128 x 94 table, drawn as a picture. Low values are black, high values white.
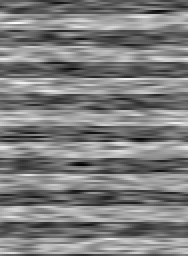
Stripes: horizontal, repeating 8 times. Slope: none. Grain: streaks across. Average level on the scale: 50%.
